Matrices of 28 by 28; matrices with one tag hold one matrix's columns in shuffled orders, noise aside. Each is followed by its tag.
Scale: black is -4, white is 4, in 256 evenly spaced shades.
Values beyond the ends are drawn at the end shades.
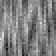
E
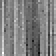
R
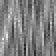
E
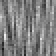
E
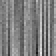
R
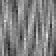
E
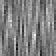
E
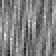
E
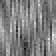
E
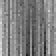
R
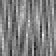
E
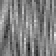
E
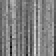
R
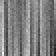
R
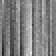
R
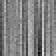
R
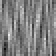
E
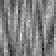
E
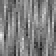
E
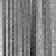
R
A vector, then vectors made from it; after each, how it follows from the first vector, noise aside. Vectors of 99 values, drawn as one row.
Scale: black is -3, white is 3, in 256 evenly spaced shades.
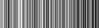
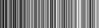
reversed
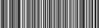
sign-scrambled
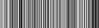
sign-scrambled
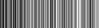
reversed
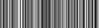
sign-scrambled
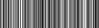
sign-scrambled
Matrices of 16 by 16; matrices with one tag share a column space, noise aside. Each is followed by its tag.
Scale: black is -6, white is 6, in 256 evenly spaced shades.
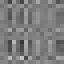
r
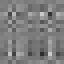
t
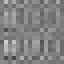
r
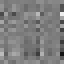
t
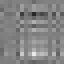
t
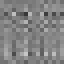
t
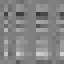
t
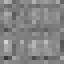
r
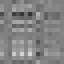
t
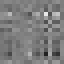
t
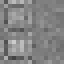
r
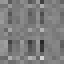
r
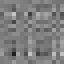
t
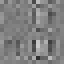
r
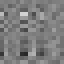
t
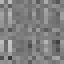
r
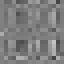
r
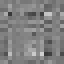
t
